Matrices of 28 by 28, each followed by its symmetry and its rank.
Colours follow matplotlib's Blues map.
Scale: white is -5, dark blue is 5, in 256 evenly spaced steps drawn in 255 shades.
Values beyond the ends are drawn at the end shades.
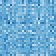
neither, rank five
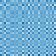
symmetric, rank one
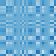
symmetric, rank one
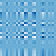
neither, rank one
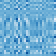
neither, rank two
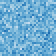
neither, full rank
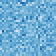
neither, rank five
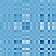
symmetric, rank one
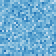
neither, full rank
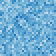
symmetric, full rank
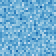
neither, full rank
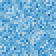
symmetric, full rank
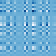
neither, rank one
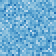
symmetric, full rank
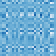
neither, rank two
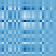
neither, rank one
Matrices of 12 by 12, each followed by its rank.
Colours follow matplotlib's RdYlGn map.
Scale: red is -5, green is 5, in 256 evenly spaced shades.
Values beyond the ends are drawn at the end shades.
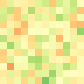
full rank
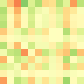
two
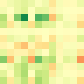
two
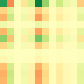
one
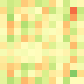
two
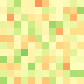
full rank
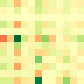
two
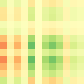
one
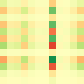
one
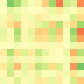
two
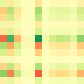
one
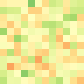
full rank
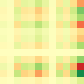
one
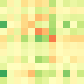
two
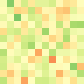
full rank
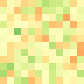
full rank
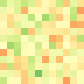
full rank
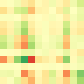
two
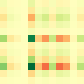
one
